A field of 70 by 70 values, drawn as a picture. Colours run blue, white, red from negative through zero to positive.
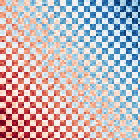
No single row or column stands out from its neighbours. On average the colour sits 50% of the way up the scale. The top right is the ninth with the lowest average. The field is checkered. There is an overall slope up to the bottom left. The halves do not mirror each other.
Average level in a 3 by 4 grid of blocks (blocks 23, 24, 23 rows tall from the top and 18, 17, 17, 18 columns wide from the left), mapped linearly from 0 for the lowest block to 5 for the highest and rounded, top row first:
3 2 1 0 | 4 3 2 1 | 5 4 3 2
